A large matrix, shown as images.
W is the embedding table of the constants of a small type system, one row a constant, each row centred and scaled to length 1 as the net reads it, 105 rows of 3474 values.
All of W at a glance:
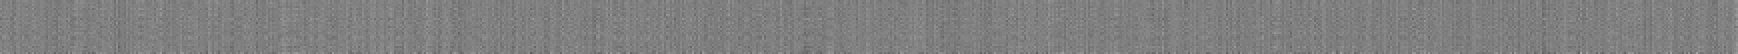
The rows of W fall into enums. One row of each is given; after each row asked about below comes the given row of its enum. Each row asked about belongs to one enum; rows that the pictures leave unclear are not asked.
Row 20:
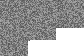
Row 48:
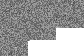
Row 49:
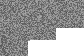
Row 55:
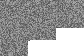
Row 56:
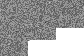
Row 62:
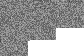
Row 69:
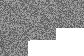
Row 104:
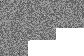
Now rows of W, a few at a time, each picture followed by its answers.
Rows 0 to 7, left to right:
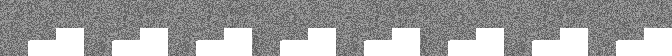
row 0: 104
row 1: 56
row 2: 56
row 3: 49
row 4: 56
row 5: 49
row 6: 56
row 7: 48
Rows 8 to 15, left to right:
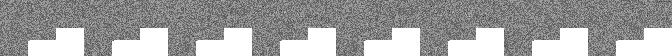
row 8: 104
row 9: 55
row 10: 56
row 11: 48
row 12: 56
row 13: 48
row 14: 69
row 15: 62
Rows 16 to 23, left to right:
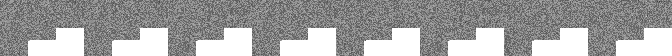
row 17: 104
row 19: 104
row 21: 56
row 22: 49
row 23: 62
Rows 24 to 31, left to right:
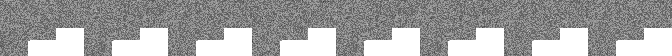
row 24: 69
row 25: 56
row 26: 104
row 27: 62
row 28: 56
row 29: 56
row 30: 104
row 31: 104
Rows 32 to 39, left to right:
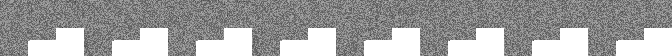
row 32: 104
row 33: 69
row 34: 62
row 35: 49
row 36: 56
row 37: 20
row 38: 20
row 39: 20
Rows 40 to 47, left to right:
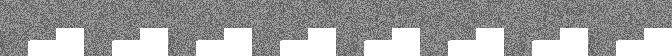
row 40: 69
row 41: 104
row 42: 49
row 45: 62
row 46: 56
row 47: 49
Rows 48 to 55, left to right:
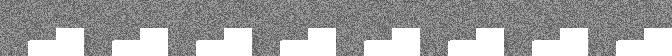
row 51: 49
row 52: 62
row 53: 55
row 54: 69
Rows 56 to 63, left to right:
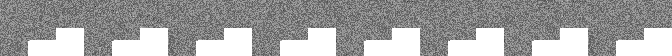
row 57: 48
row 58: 49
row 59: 104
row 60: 62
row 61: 20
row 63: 49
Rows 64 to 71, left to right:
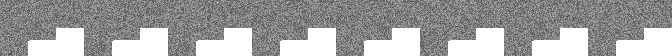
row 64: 48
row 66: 56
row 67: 62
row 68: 62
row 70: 48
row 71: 104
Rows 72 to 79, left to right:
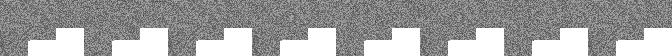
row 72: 69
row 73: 62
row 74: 69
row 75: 49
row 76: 104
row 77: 49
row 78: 20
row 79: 69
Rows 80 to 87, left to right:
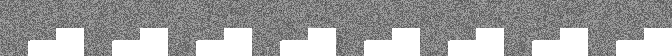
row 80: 20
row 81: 104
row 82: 56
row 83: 48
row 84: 49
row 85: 62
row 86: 56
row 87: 104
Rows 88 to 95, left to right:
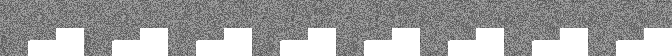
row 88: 49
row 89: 49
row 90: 104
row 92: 56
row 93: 62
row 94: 62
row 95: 62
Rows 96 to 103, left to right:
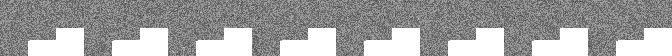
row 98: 48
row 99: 49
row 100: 62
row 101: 104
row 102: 62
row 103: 69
